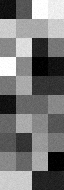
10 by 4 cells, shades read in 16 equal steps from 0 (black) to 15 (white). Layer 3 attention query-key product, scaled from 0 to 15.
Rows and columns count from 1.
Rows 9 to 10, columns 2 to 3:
6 10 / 12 2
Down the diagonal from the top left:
1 10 2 1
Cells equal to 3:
3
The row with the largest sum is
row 2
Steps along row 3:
up down up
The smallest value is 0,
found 2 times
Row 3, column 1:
8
